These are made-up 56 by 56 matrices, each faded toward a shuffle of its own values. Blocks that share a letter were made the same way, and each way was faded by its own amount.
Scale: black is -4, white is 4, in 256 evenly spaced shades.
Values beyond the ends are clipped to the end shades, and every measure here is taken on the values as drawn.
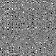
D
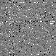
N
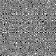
D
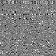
D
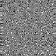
D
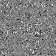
N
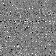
N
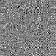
D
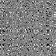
D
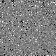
N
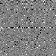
D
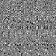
D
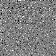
N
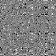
D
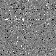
N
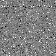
N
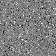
N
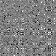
D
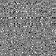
D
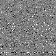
N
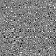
D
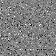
N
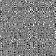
D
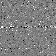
N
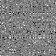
D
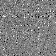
N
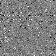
N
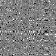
D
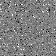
N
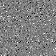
N
